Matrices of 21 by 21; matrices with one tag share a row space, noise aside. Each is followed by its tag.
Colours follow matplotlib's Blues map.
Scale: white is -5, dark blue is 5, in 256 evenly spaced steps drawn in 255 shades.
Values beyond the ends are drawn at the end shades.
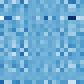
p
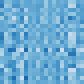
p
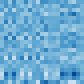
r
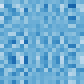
p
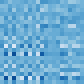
r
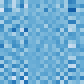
p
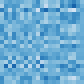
r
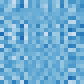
p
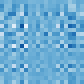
p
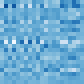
r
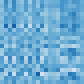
r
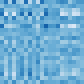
r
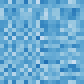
r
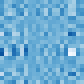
p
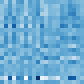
r
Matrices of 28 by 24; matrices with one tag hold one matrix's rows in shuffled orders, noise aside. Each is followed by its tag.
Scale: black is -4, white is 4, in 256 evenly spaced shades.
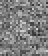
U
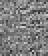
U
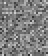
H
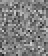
H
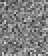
H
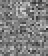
U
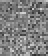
U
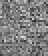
U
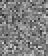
H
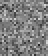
H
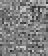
U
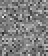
H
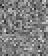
H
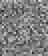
H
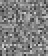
H
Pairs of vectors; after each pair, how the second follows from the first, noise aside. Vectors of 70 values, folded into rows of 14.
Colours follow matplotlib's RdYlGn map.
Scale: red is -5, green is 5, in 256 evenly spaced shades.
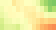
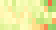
sign-scrambled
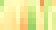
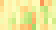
sign-scrambled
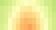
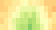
negated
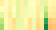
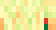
sign-scrambled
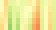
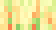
sign-scrambled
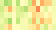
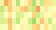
sign-scrambled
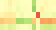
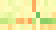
negated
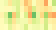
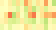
sign-scrambled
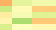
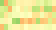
sign-scrambled
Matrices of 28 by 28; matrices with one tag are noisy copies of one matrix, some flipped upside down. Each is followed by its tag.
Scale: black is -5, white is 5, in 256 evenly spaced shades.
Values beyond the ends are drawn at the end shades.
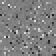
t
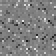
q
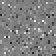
t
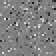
t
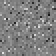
t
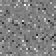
q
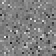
t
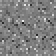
q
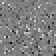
t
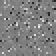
t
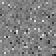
t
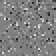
t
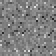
q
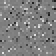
t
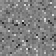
q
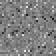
q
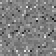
q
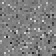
t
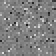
t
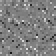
q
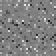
q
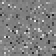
t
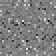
q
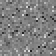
q
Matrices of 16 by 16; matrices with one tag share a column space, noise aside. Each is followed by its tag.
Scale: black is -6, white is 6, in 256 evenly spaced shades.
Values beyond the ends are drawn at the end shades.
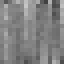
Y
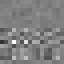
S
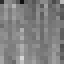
Y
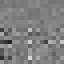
S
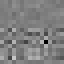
S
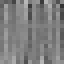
Y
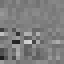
S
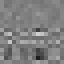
S
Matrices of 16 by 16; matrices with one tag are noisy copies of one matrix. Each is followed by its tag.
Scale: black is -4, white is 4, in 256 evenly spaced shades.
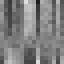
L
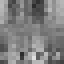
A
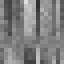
L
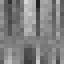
L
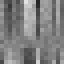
L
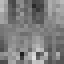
A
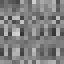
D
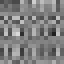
D
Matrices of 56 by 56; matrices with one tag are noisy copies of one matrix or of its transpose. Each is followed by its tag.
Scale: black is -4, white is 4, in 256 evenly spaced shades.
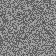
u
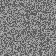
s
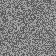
u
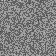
u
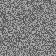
u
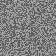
s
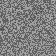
u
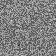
s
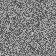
u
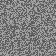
s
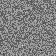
u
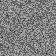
u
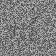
s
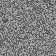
u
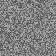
u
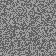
s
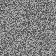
s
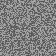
s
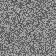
u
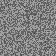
s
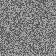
u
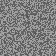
s
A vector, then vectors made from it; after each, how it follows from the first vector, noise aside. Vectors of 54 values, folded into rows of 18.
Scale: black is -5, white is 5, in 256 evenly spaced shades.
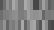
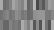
sign-scrambled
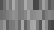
copied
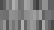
copied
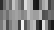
scaled up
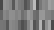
sign-scrambled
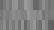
shrunk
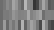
copied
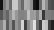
scaled up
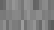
shrunk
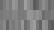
shrunk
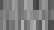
copied
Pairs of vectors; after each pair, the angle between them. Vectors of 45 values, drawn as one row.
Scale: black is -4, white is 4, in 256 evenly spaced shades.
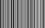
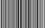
orthogonal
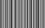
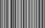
orthogonal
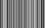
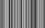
orthogonal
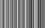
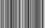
orthogonal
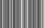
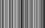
nearly opposite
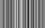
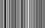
partly opposed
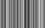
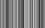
nearly opposite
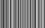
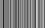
nearly parallel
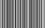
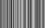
orthogonal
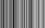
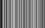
orthogonal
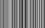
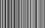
orthogonal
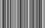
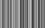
partly aligned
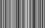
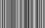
nearly opposite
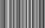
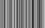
partly aligned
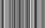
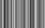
nearly opposite
